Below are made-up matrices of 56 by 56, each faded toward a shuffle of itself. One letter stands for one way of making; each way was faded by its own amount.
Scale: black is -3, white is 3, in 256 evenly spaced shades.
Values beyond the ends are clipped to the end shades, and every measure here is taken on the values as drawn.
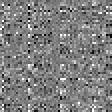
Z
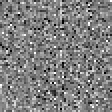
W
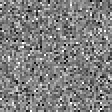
W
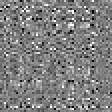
Z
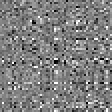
Z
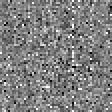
W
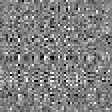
Z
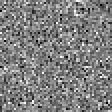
W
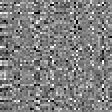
Z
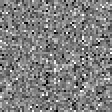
W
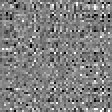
Z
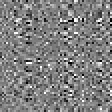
Z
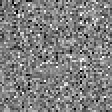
W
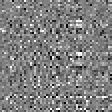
Z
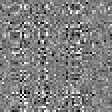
Z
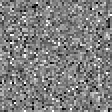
W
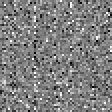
W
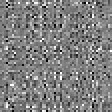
Z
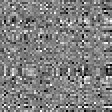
Z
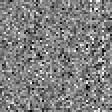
W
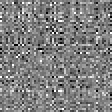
Z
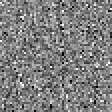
W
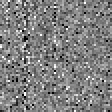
W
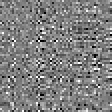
Z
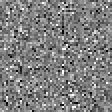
W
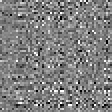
Z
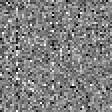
W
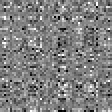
Z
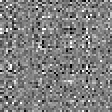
Z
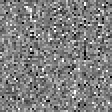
W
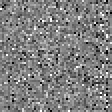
W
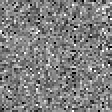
W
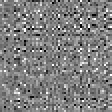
Z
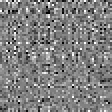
Z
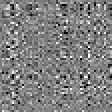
Z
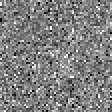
W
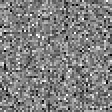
W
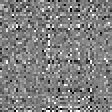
Z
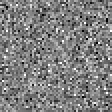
W
